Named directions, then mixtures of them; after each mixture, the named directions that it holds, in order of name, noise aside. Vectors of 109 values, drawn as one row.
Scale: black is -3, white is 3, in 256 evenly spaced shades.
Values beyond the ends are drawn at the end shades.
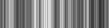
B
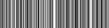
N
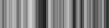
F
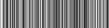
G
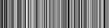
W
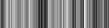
F, G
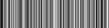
G, N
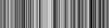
B, N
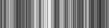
B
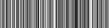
G, N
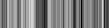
F, W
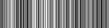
B, N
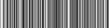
G, W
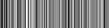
W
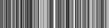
F, N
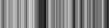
F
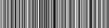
N
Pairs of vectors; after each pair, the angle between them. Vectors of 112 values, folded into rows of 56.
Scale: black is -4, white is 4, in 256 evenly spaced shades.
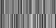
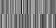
partly aligned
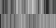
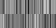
partly opposed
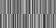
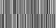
orthogonal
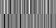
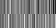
partly opposed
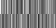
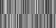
partly opposed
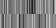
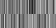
nearly parallel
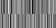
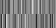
partly opposed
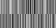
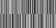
nearly parallel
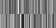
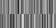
nearly opposite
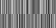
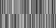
orthogonal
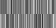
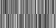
partly aligned
